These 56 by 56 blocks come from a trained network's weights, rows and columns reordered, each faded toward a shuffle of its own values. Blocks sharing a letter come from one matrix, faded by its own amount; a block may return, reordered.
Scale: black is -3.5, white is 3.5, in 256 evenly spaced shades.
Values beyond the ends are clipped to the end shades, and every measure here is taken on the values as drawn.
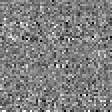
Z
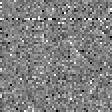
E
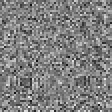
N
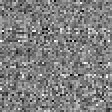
Z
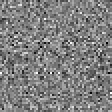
N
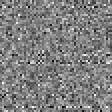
Z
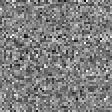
N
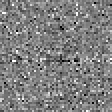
E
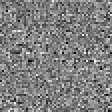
N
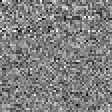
N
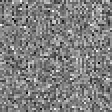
N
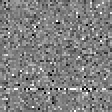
E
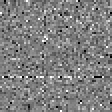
E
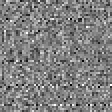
Z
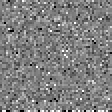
E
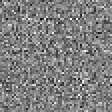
N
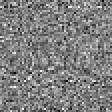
N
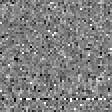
E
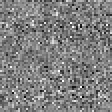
Z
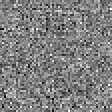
N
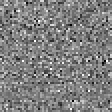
Z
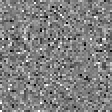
E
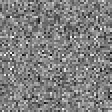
N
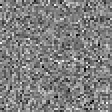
N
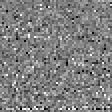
E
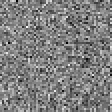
N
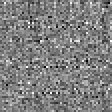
Z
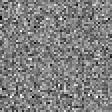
N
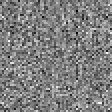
N
